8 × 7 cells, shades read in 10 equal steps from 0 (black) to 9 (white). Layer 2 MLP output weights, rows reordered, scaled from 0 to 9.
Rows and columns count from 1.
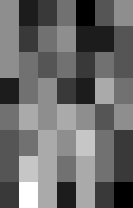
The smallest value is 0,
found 2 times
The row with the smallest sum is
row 1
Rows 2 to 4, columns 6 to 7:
1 3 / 4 3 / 6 4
